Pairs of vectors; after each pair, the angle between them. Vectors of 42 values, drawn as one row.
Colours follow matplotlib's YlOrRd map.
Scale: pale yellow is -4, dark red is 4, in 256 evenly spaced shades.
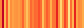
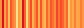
partly aligned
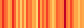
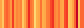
orthogonal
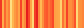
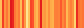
nearly opposite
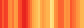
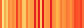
partly opposed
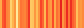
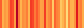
nearly opposite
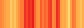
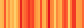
partly aligned
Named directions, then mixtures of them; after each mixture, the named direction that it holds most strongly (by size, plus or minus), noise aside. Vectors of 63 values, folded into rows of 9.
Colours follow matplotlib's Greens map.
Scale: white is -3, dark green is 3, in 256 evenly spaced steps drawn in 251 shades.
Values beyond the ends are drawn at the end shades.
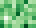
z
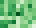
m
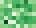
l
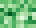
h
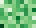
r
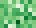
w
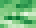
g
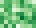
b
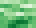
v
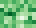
h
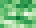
g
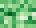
h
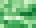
g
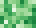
b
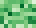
b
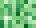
z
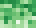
v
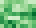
g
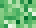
w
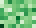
r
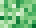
m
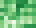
v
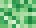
l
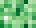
z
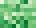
v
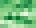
g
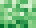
v
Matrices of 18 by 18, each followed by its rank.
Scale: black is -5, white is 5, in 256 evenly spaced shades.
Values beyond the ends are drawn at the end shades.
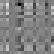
two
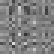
three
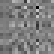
three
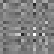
two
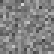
full rank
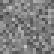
full rank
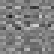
three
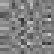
three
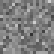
full rank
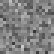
full rank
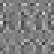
three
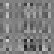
two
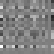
two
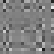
two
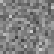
full rank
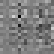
three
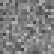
full rank
